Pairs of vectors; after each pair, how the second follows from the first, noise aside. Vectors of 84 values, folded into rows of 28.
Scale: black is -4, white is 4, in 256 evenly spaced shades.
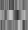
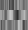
copied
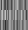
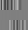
partly zeroed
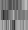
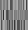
sign-scrambled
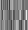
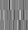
partly zeroed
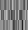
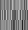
sign-scrambled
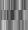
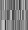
sign-scrambled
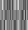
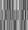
copied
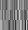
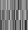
sign-scrambled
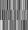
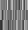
sign-scrambled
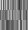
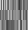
copied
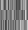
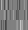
partly zeroed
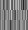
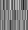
copied
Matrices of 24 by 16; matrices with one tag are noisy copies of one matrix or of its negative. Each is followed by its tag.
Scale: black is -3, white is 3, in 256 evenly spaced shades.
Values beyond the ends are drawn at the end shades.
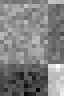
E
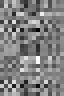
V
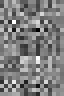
V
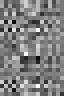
V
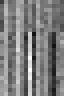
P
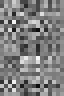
V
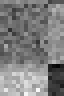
E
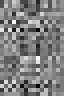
V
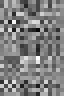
V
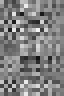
V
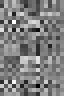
V
